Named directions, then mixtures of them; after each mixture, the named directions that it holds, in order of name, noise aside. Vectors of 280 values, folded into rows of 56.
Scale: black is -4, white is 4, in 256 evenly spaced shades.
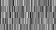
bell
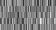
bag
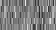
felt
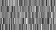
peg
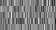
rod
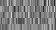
rod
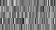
bag, peg, rod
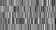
rod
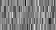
felt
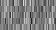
bell, felt, rod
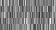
bell, felt, peg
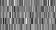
bell, peg, rod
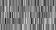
bell, felt, rod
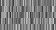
bell, felt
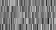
peg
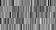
bag, bell, rod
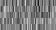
bag, felt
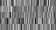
bag, bell, rod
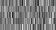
felt, rod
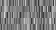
bell, felt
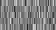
bell, felt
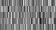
bag, felt, rod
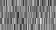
bag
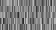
bag, bell, peg
